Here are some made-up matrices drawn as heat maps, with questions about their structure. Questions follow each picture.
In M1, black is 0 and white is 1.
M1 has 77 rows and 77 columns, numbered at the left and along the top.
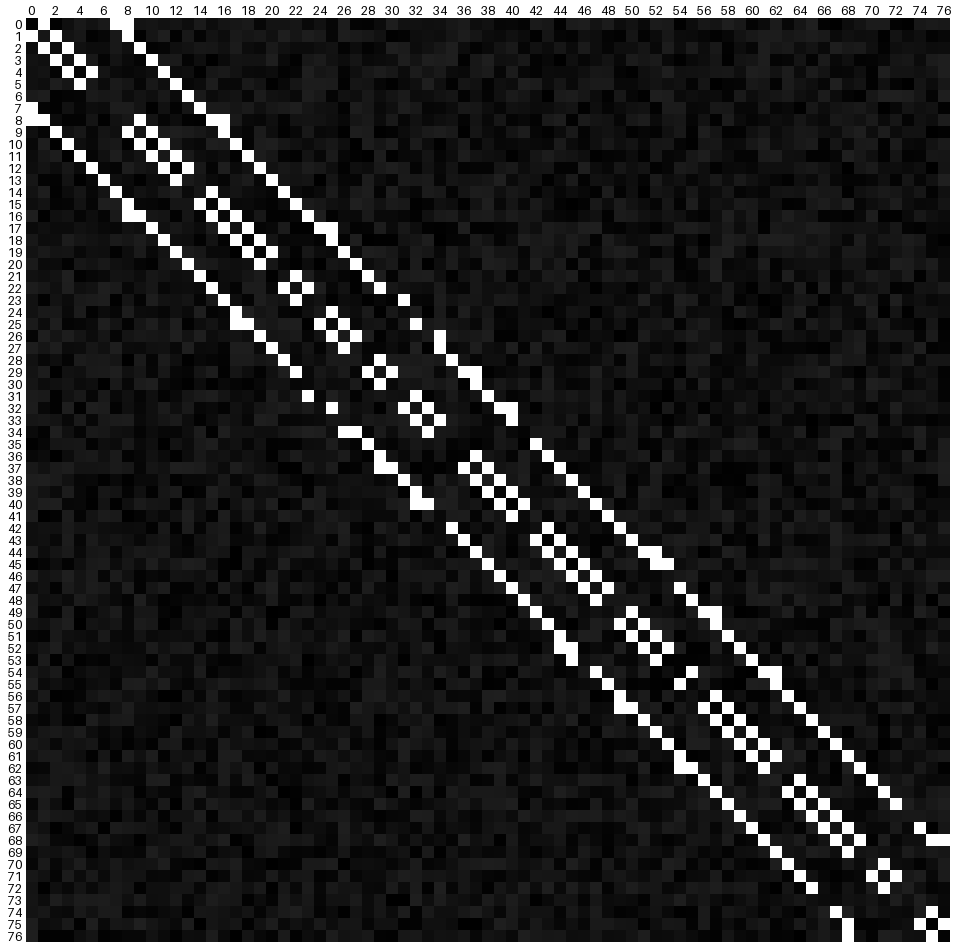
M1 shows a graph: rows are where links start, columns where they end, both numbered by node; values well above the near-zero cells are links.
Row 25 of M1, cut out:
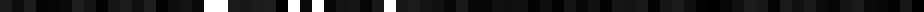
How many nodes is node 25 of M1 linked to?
5
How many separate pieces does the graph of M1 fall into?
2
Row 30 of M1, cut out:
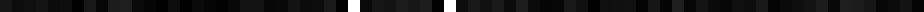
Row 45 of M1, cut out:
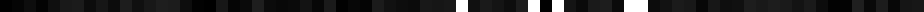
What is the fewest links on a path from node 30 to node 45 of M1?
3
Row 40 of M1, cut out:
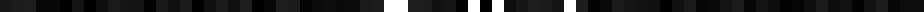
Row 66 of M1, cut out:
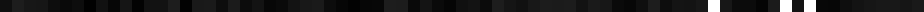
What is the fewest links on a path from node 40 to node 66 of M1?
6
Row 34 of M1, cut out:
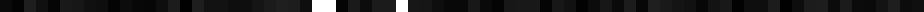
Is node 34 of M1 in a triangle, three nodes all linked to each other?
yes
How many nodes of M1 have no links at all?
1
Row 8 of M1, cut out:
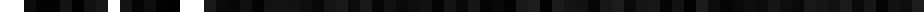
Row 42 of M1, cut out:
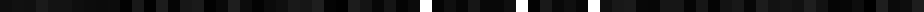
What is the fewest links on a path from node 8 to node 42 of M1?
6
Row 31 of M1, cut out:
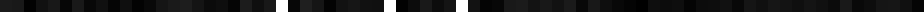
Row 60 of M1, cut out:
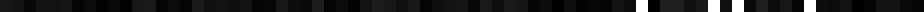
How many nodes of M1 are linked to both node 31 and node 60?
0
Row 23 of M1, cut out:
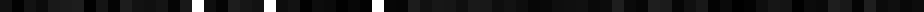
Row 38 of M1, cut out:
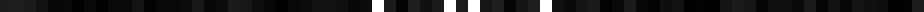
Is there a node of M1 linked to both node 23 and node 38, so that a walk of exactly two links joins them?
yes
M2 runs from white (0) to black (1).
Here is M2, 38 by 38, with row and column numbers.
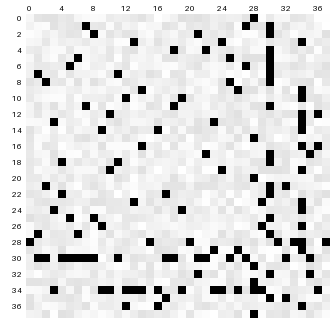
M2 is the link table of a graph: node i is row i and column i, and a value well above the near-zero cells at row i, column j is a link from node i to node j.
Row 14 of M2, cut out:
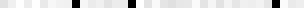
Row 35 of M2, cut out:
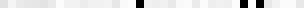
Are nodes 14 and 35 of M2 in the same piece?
no
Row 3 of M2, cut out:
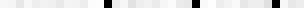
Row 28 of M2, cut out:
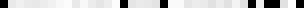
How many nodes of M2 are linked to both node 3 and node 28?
1
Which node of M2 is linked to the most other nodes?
node 30
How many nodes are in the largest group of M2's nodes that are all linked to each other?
3
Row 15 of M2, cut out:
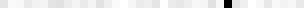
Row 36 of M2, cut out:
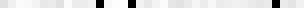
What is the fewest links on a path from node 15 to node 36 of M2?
3
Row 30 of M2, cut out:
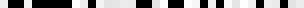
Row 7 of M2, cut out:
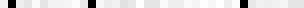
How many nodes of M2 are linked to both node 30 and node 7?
2
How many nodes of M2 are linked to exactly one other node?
6
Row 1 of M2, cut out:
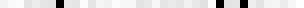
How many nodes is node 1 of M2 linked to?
3
